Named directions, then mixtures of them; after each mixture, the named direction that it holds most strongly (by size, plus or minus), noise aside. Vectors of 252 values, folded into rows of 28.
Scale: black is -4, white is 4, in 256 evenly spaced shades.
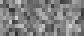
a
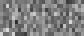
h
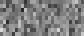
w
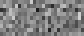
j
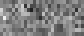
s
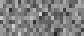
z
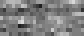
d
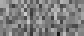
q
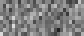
z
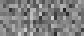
z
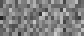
z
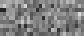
j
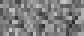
a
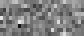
d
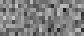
j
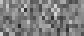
q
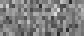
q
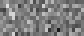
j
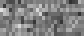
d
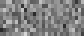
w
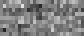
d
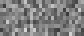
w
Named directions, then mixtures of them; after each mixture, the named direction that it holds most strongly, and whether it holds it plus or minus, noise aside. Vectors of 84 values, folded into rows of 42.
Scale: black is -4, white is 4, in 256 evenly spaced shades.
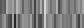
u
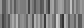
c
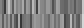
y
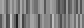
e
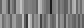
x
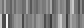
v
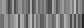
y, minus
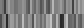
c, plus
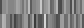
c, minus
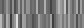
e, minus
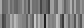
c, plus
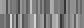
e, plus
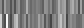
v, plus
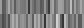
c, plus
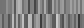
c, plus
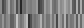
x, minus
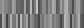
y, minus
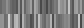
e, minus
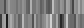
v, minus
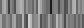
x, plus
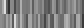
y, minus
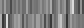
v, plus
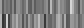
v, plus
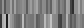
v, minus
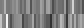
v, plus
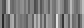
c, plus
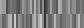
u, minus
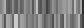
y, minus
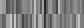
u, minus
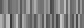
e, minus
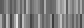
e, minus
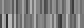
v, minus
